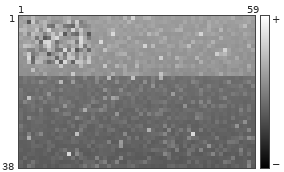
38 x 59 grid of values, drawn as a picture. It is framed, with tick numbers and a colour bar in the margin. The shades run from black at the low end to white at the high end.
The top part is higher, up to a seam about 40% of the way down. The top left is the roughest part. There are no regular stripes. In the top left lies a patch that is rougher than the rest. Values rise toward the top.
